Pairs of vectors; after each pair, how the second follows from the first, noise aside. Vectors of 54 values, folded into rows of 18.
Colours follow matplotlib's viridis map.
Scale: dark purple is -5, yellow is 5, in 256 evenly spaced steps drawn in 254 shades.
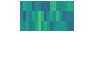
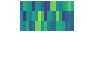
scaled up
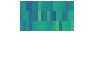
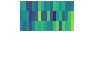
scaled up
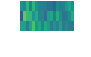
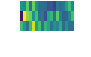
scaled up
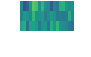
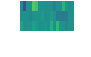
partly zeroed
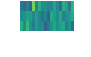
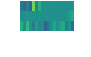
partly zeroed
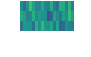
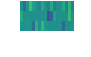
partly zeroed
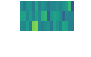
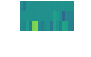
partly zeroed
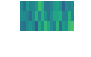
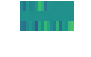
partly zeroed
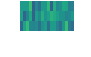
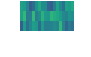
sign-scrambled
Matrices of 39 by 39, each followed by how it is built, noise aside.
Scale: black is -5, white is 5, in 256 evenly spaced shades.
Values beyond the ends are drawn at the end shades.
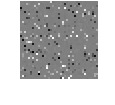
sparse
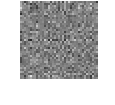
low rank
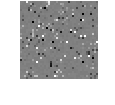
sparse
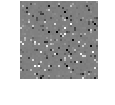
sparse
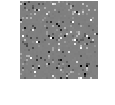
sparse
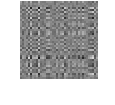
low rank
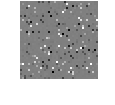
sparse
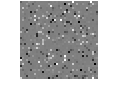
sparse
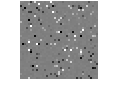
sparse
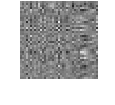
low rank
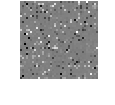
sparse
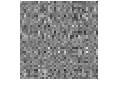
low rank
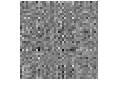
low rank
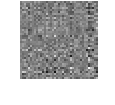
low rank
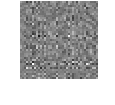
low rank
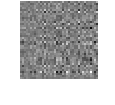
low rank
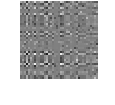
low rank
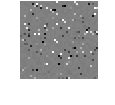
sparse
